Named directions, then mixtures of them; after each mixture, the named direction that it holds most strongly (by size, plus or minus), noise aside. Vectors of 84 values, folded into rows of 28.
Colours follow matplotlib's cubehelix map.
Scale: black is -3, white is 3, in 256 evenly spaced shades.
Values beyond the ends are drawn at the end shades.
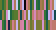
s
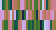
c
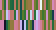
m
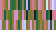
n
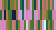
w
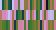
c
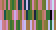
n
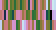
n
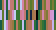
m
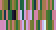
w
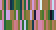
m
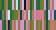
s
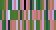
s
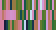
m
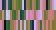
m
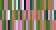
s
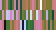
m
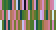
s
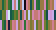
s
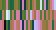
m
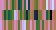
n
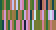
m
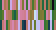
n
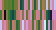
w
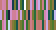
s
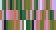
m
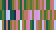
s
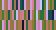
s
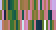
w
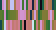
m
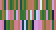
m
